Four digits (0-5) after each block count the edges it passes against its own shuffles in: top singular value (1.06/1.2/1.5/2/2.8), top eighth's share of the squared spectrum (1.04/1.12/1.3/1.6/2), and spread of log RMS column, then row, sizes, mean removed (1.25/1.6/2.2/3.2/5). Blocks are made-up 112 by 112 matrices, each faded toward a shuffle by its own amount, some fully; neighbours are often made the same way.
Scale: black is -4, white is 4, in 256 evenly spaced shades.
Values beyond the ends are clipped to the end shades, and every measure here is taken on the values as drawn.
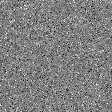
0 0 0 0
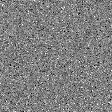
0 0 0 1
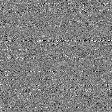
2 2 0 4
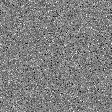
0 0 0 0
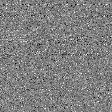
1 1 0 2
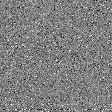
2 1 0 2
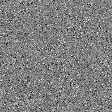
0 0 0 0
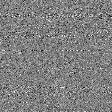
1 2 0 3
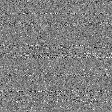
1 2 0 3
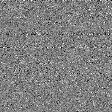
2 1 0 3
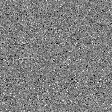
0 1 0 2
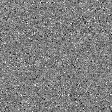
0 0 0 2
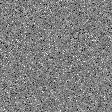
0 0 0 0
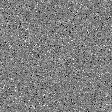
0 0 0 1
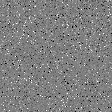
3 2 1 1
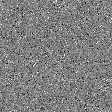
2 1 0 0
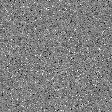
2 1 0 0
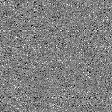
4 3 1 2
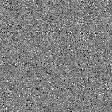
3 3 1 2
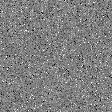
2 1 0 0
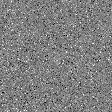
2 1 0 0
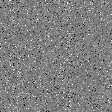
0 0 1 0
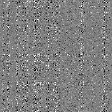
2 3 4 3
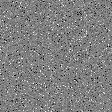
1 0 0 0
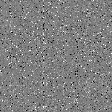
3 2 1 1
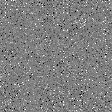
3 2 1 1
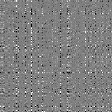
5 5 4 3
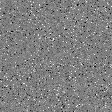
2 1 0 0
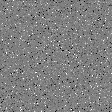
0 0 0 0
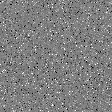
2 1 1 0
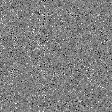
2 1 1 1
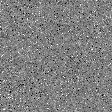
0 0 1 0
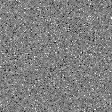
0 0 0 0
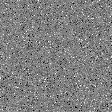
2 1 0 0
